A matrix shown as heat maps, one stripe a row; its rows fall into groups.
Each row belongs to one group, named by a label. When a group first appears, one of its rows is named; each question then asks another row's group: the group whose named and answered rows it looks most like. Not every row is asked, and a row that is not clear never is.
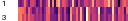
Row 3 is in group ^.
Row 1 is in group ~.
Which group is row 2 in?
^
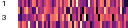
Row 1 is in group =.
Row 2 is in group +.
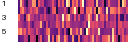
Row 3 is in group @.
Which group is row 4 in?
@
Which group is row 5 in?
^
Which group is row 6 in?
~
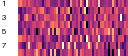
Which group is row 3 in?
+
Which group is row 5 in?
~
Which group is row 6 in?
^
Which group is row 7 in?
@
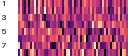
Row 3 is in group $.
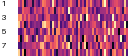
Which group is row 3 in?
^
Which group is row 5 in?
~
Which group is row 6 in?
+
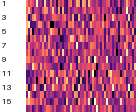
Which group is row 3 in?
+
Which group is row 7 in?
$
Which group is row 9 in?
^
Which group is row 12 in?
~
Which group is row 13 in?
+
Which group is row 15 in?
^
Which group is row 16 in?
@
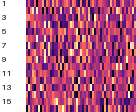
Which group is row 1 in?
~
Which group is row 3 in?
^
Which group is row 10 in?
~
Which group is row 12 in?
+
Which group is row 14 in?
+
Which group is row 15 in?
@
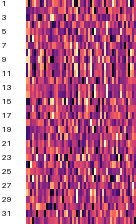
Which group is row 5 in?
^
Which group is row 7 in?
@
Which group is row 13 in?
^
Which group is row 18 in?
$
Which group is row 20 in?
~
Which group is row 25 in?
^
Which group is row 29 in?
$
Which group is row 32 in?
=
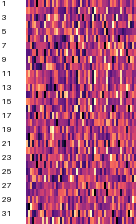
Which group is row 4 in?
+
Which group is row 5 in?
@
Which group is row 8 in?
~
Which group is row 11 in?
^
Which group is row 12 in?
^
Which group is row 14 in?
~
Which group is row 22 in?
^
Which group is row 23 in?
=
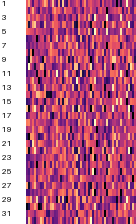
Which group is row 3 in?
^
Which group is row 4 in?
+
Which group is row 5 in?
^
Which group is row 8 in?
=
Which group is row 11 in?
~
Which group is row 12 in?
$
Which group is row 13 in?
+
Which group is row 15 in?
~
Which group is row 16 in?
+
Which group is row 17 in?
=
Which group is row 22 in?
+
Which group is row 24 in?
~
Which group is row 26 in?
=
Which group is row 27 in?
+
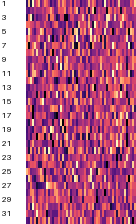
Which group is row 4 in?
^
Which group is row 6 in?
$
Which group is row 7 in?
+
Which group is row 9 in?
~
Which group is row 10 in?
~
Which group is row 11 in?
+
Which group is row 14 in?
~
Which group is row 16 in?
=
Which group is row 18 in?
~
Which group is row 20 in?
~
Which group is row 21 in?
~
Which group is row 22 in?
=
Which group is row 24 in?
$
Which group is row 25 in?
$
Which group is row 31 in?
@
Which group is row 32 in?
=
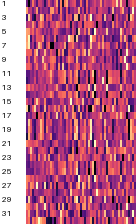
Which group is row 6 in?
$
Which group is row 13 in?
^
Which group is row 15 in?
@
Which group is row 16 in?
+
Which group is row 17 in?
~
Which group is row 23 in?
=
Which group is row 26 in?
^
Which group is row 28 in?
@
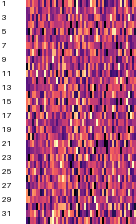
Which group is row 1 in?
$
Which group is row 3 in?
=
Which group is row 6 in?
@
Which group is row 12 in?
~
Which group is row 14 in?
+
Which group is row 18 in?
@
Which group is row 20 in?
=
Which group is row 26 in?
=
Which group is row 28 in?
+
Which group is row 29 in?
^
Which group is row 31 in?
$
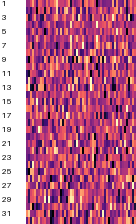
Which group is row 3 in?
+
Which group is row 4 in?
@
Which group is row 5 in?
~
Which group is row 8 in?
$
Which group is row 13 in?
$
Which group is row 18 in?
~
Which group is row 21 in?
$
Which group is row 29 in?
=
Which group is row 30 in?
=
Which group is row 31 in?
$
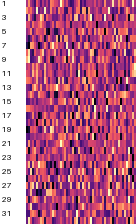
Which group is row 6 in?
~
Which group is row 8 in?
$
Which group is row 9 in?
$
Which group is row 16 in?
^
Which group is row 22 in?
+
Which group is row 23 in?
=
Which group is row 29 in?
+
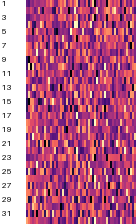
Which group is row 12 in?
@
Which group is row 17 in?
$
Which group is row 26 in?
^
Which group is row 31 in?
~
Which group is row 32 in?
^
